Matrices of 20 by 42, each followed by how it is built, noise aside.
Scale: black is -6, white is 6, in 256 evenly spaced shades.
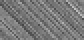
Toeplitz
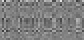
low rank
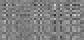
low rank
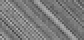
Toeplitz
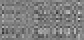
low rank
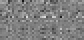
low rank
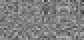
low rank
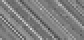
Toeplitz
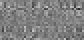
low rank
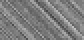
Toeplitz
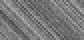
Toeplitz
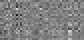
low rank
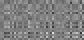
low rank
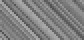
Toeplitz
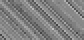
Toeplitz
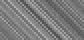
Toeplitz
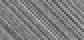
Toeplitz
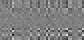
low rank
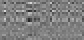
low rank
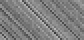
Toeplitz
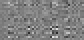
low rank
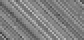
Toeplitz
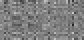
low rank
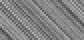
Toeplitz
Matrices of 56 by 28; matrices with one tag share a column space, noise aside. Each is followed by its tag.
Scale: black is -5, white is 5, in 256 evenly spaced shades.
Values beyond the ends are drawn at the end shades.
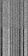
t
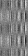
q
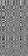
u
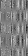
q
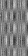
q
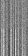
t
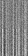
t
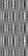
q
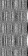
q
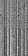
t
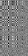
u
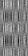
q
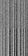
t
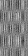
q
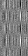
q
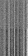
t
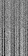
t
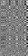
u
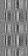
q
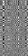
u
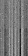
t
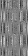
q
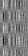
q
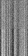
t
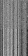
t
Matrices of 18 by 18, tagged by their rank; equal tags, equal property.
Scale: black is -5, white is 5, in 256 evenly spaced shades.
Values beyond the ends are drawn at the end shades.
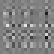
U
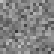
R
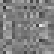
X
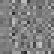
X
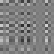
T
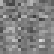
X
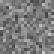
R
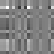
T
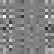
U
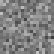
R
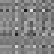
U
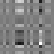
T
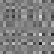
U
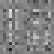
X
